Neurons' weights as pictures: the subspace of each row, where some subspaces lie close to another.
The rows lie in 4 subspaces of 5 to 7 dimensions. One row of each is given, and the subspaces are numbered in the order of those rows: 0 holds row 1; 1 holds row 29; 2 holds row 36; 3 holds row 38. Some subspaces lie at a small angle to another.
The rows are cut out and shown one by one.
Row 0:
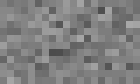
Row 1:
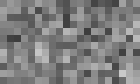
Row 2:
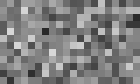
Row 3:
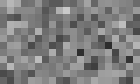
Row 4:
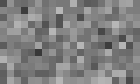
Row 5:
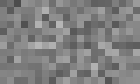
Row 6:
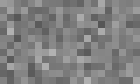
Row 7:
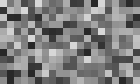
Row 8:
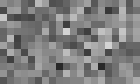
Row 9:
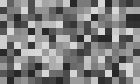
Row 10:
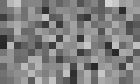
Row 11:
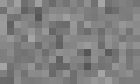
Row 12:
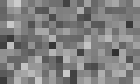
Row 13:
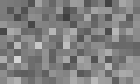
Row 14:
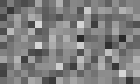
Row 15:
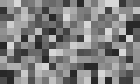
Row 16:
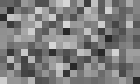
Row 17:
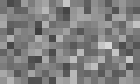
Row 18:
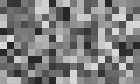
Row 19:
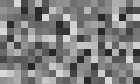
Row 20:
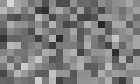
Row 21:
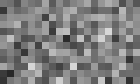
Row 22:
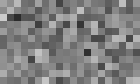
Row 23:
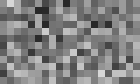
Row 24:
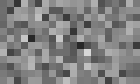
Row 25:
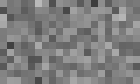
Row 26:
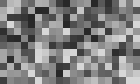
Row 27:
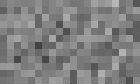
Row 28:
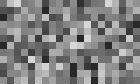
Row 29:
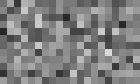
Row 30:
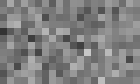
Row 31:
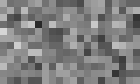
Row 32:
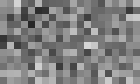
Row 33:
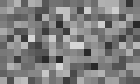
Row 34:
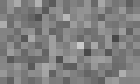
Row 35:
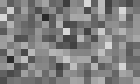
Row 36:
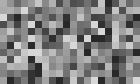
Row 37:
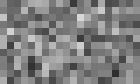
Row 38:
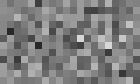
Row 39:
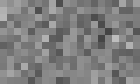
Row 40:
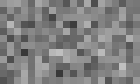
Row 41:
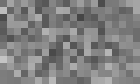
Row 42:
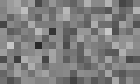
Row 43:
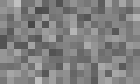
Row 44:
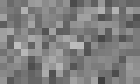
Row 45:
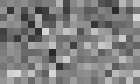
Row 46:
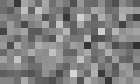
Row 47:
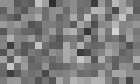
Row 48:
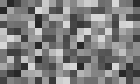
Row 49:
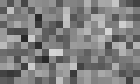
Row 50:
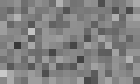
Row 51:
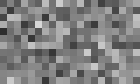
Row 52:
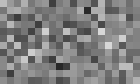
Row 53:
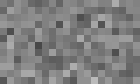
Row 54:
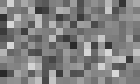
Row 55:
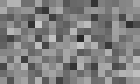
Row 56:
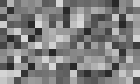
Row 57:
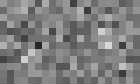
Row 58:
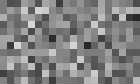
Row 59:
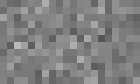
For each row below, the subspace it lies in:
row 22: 2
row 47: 3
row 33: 1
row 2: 2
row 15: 0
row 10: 0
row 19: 1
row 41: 3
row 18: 3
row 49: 1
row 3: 3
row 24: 1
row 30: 2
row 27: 0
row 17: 3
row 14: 3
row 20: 2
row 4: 3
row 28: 0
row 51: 2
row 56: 1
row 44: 2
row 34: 1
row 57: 3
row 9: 3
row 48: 1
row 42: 3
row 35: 0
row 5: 2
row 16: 0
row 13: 3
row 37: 2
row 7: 3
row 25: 3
